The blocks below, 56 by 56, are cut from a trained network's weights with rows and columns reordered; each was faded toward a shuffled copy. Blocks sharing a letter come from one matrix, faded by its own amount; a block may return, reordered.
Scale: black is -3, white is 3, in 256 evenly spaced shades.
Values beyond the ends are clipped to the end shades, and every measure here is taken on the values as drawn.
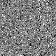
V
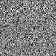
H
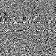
H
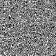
V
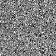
V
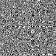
H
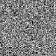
H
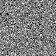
V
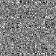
H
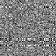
H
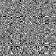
H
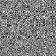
H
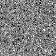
V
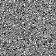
V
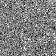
V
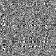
H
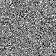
V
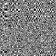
H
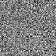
H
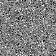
V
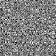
H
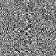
H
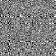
H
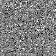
V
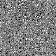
V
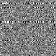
H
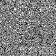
V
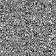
H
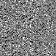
V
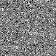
V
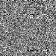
H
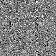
V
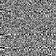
H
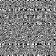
H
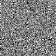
H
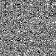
H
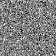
V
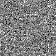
V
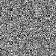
H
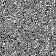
V
